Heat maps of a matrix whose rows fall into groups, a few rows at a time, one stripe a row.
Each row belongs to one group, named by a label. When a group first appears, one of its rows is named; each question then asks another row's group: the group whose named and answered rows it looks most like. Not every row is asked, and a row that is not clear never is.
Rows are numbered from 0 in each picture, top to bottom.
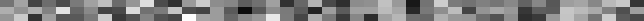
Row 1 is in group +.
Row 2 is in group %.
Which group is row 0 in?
%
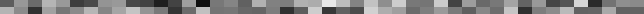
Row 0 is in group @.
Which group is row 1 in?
%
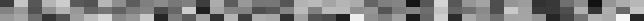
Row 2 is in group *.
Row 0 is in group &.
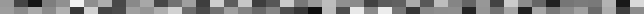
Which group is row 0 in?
&
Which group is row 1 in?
+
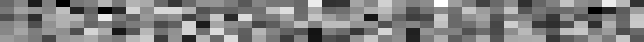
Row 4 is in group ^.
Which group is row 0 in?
%
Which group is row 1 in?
+
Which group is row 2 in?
&
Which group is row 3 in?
&
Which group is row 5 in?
*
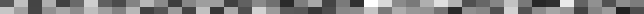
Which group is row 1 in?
*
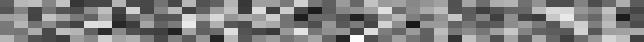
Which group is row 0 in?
@
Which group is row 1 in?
^
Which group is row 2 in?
%
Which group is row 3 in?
^
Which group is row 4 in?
@
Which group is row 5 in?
*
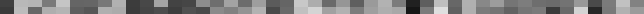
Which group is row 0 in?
@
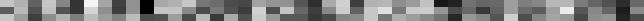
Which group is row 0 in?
^
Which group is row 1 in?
^
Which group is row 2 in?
*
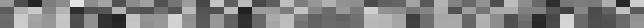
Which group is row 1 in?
@
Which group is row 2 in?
+
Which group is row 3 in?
+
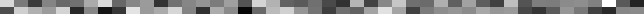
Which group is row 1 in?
+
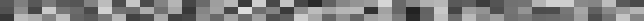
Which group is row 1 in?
&
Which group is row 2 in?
@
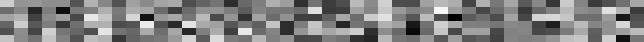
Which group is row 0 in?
+
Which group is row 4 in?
&
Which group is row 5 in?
^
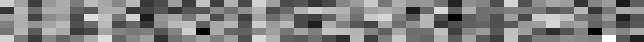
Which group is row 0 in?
*
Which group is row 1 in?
@
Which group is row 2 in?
^
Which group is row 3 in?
^
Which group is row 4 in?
&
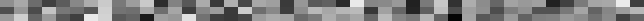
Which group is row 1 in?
&
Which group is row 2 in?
^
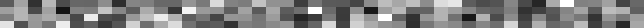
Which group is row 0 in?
%
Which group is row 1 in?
%
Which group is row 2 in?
+
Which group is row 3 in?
+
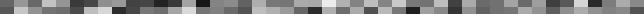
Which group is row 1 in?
^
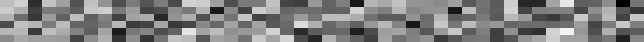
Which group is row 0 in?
%
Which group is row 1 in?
*
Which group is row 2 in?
&
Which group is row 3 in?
@
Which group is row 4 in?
%
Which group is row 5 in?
^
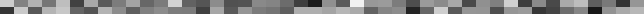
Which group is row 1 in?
&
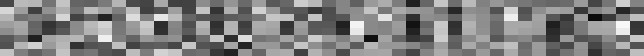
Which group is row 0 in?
@
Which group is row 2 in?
+
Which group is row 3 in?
*
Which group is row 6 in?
@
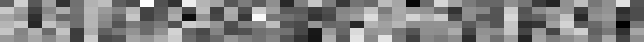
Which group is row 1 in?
*
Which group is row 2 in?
*
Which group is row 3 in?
%
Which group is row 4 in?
+
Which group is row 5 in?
+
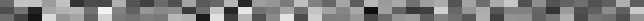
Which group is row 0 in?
@
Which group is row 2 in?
&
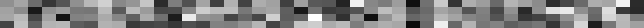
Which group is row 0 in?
*
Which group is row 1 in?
%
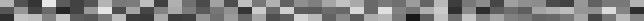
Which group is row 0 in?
&
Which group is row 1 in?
^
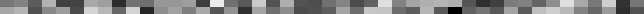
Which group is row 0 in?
^
